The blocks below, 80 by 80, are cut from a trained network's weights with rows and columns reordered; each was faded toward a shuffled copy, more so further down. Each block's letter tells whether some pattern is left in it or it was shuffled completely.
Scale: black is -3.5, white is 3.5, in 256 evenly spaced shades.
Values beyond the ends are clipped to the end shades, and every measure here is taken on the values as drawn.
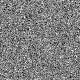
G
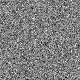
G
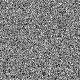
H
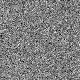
G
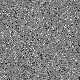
G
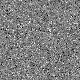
G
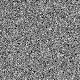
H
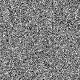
H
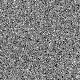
G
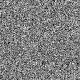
H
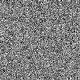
H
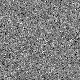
G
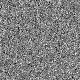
G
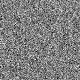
H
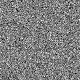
H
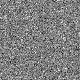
H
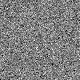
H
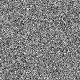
H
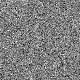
G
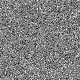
G
